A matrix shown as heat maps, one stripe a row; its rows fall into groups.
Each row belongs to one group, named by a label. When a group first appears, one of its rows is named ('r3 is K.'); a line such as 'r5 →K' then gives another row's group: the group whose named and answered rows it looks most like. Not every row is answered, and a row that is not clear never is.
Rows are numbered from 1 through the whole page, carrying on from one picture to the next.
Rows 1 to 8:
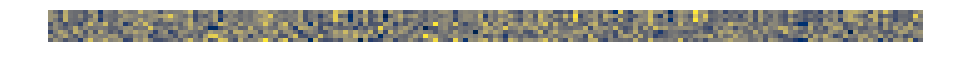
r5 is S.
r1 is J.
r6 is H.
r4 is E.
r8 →E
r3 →J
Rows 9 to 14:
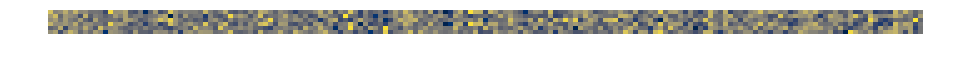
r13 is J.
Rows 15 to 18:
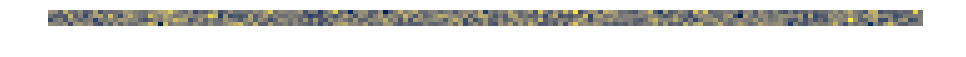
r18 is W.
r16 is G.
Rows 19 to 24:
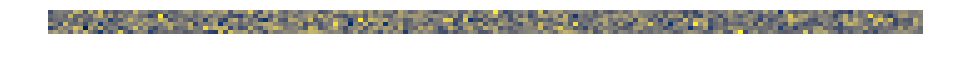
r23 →H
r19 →H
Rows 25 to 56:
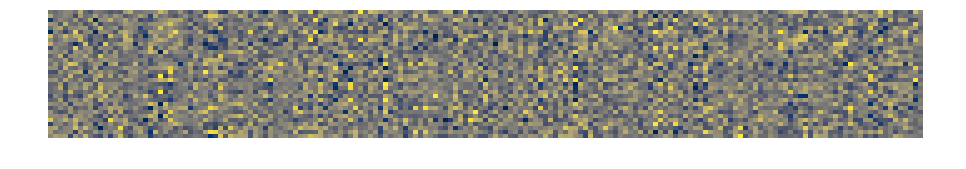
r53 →S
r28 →J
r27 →S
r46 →E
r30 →S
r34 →S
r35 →W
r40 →H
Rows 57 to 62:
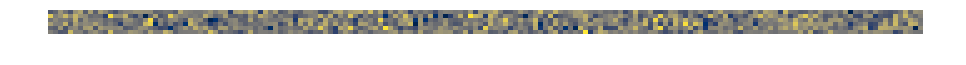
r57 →H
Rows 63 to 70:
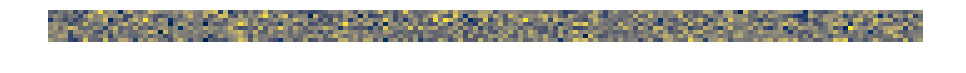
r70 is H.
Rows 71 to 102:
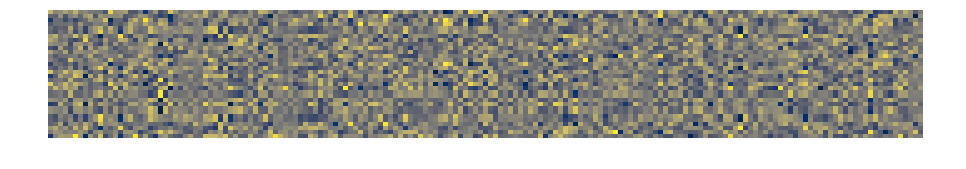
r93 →W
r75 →G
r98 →G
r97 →G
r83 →G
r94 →H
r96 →W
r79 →W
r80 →H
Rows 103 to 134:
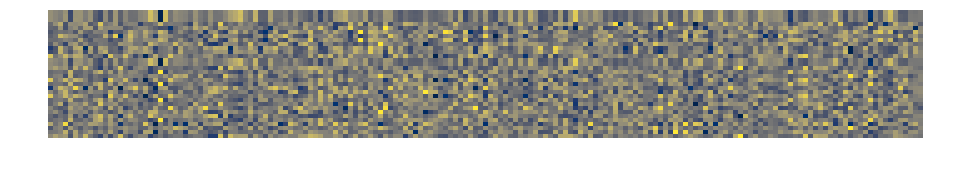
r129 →G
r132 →S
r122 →H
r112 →H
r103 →W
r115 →W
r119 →S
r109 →H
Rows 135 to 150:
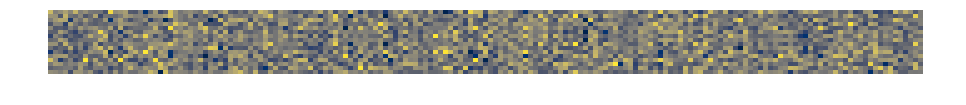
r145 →E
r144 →G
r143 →J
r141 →E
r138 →S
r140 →G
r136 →J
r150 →W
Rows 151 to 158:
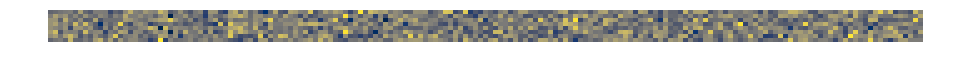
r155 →W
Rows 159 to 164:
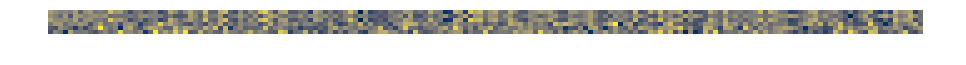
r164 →S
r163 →G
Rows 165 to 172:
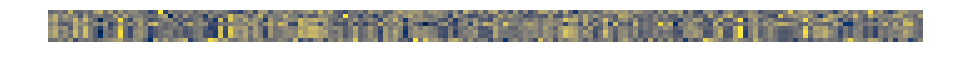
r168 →S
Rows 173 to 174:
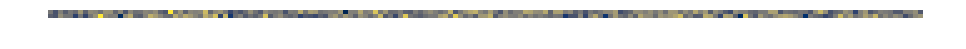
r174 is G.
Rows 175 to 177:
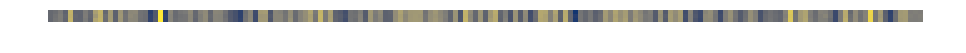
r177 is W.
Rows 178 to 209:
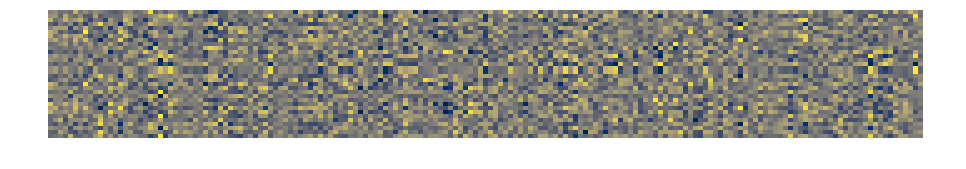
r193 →J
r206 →G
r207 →W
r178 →S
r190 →W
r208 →G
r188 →E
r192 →J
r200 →S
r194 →G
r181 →G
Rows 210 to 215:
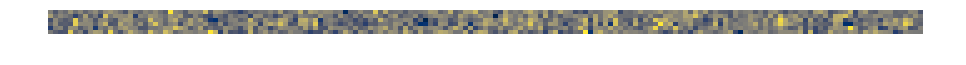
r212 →S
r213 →S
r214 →S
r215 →G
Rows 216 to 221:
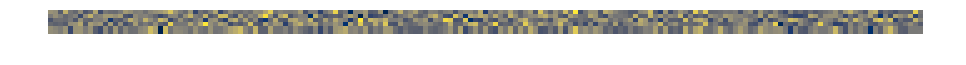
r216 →J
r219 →H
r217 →E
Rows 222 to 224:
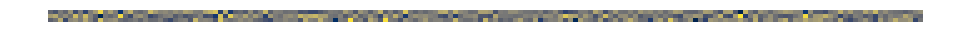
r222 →G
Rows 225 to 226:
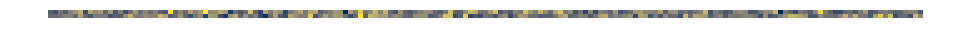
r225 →H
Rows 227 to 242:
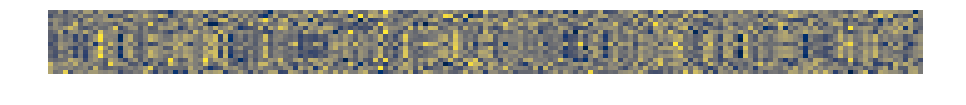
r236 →G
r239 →H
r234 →G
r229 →E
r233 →G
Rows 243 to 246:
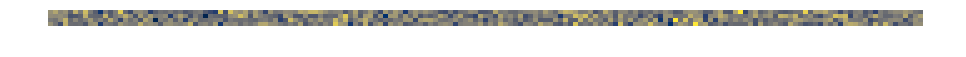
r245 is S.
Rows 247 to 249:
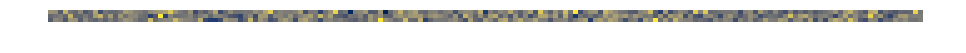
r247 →J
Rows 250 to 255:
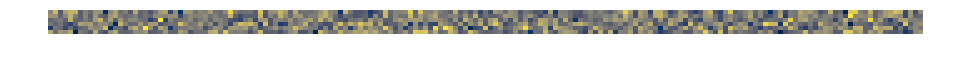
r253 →H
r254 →E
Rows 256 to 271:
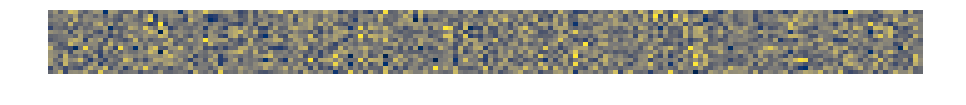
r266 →W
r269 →J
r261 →W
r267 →J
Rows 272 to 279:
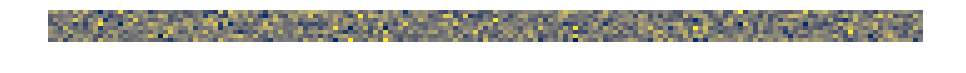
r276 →J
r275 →G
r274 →H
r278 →W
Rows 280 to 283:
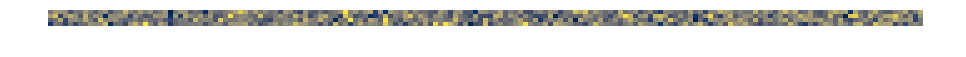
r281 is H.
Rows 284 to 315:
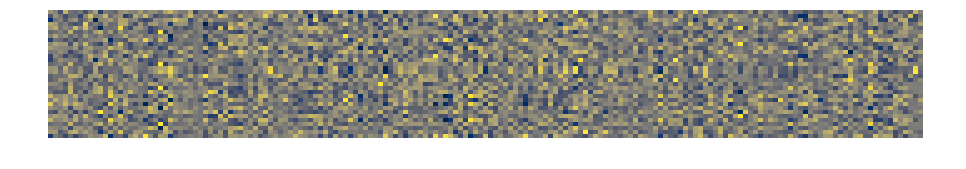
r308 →W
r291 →E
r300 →H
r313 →W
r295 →E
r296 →S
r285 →E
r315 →E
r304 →G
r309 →G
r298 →J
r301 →S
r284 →J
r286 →S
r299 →J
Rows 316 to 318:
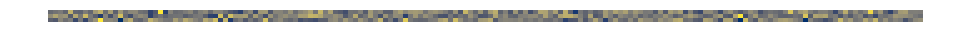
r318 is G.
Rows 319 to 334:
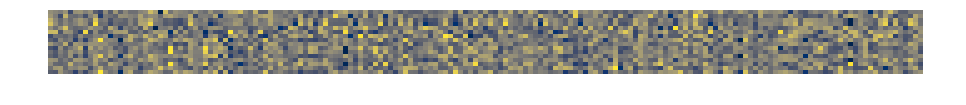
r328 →H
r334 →G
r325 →E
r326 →G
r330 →G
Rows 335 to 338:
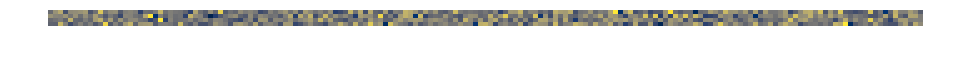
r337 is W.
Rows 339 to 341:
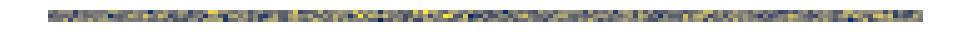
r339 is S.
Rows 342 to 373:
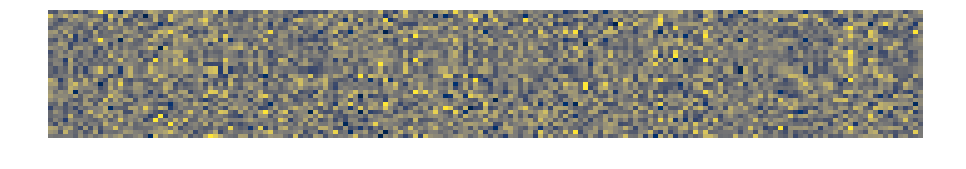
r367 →E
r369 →S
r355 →S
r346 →S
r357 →G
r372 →J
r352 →S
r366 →E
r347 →J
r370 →H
